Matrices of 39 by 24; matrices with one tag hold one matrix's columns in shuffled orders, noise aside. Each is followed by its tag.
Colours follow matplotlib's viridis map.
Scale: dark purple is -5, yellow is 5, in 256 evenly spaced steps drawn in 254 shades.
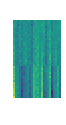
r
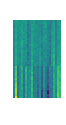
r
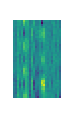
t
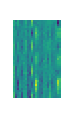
t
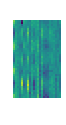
t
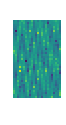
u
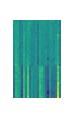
r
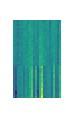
r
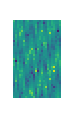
u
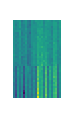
r
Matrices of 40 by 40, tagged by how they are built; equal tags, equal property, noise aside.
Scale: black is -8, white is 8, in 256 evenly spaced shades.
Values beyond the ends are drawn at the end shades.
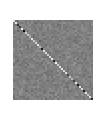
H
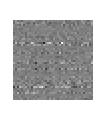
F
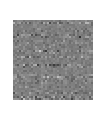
F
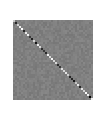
H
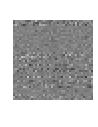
F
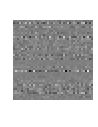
F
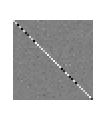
H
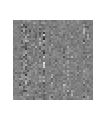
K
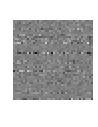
F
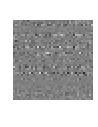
F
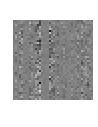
K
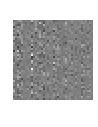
K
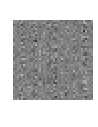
K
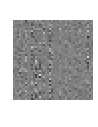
K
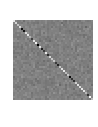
H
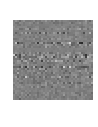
F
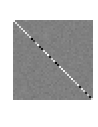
H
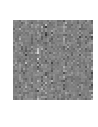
K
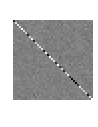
H
